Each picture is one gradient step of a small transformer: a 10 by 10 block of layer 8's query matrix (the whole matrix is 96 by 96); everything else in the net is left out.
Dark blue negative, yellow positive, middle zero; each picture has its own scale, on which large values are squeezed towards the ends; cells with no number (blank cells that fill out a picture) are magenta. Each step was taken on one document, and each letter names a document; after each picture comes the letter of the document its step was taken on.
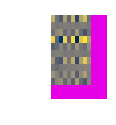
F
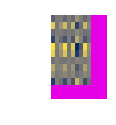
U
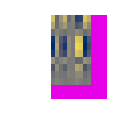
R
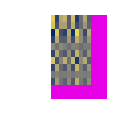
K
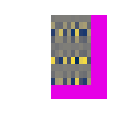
F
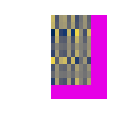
K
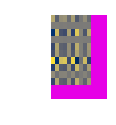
K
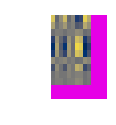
R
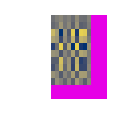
F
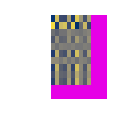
K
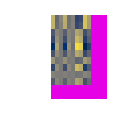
R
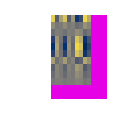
R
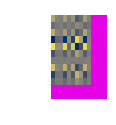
U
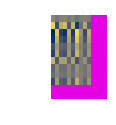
K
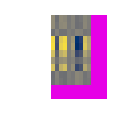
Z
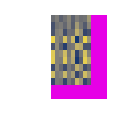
U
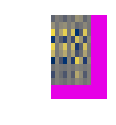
U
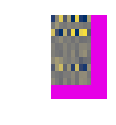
F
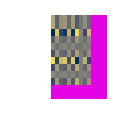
K
